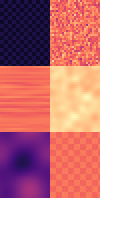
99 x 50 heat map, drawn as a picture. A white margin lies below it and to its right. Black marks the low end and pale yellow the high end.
It is made of 3 by 2 panels. Panel 1,1: very low, checkered, faint in contrast. Panel 1,2: high, fine-grained. Panel 2,1: high, streaked across, faint in contrast. Panel 2,2: very high, blotchy, faint in contrast. Panel 3,1: low, smooth. Panel 3,2: high, checkered, faint in contrast.
